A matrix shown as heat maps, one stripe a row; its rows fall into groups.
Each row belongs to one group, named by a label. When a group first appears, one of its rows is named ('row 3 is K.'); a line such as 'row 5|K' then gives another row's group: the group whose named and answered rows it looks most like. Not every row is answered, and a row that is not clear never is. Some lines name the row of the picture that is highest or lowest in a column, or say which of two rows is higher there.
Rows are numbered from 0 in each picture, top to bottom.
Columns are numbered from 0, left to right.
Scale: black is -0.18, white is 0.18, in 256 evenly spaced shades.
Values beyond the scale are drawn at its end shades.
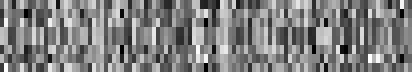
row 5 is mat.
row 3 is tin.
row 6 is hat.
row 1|mat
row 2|mat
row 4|tin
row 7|mat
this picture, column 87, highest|6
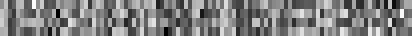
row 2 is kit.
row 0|tin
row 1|hat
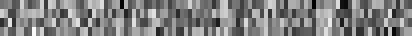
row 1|kit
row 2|mat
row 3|tin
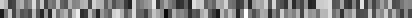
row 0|tin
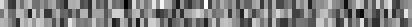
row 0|kit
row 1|tin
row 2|kit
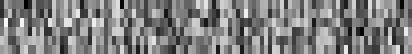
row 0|mat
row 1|mat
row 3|tin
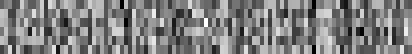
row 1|tin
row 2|kit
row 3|tin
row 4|kit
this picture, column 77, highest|5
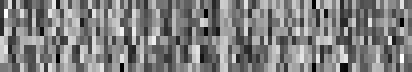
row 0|mat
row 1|mat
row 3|mat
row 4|kit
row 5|hat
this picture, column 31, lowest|4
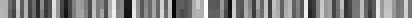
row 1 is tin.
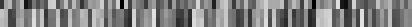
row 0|mat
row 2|tin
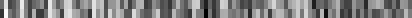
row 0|hat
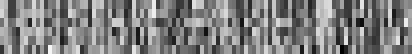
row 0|tin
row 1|kit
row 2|tin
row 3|kit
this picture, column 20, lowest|5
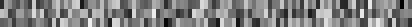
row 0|mat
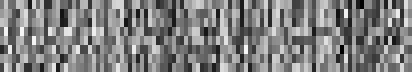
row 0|tin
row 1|kit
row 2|kit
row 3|hat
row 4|tin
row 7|mat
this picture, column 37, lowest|3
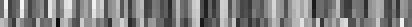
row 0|hat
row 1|hat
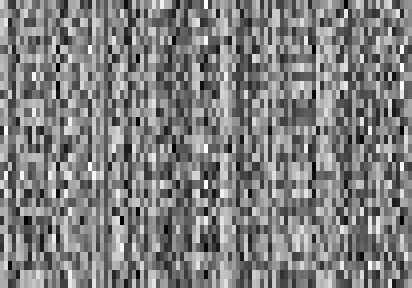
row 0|kit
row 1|kit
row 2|hat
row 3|kit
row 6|kit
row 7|hat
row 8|tin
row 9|hat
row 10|mat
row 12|tin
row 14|mat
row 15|tin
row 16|tin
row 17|kit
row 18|hat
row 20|kit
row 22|tin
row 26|mat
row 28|tin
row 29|hat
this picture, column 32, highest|22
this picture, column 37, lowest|19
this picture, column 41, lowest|25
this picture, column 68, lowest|22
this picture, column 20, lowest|24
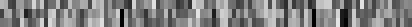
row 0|tin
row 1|mat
